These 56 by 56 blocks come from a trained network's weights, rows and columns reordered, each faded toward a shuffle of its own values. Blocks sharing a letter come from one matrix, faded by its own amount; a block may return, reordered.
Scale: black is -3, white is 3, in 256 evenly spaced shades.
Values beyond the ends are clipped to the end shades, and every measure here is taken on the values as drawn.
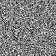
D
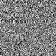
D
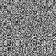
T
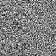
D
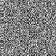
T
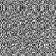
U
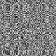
U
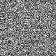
D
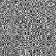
U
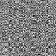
U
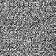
T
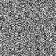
T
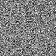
D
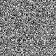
D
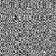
U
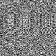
T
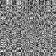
U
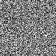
D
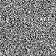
T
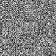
T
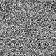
D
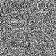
D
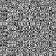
U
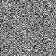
T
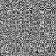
U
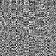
U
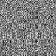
U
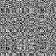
U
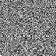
D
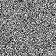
D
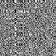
U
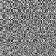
U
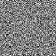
T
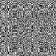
U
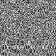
T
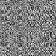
U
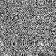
T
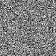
D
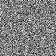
D
